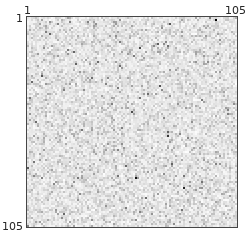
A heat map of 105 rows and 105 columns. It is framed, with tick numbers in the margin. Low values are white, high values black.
Fine speckle covers the field. No single row or column stands out from its neighbours. The halves do not mirror each other. Overall the values sit about 10% of the way up the scale. Most values sit low, with a long tail of high ones. There is no overall slope. There is no seam.
